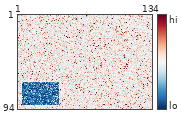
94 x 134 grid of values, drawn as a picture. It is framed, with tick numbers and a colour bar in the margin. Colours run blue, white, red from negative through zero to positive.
Mirror symmetry: none. Odd patch: lower, in the bottom left. Ninth with the lowest average: bottom left. Average level on the scale: 50%. Stripes: none.
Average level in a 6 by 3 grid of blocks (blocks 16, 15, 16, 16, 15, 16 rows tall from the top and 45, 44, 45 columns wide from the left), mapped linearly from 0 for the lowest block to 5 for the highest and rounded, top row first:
555 | 555 | 555 | 555 | 055 | 055
